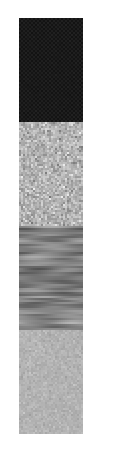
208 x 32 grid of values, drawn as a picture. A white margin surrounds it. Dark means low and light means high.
The table splits into 4 rows of 1 panel. Panel 1,1: very low, checkered, faint in contrast. Panel 2,1: high, fine-grained. Panel 3,1: middling, streaked across. Panel 4,1: high, fine-grained, faint in contrast.
